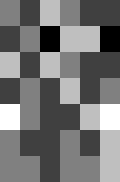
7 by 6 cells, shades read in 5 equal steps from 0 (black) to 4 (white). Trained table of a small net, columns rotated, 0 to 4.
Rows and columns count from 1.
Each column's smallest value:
1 1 0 1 1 0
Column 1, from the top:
2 1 3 1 4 2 2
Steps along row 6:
down same up down up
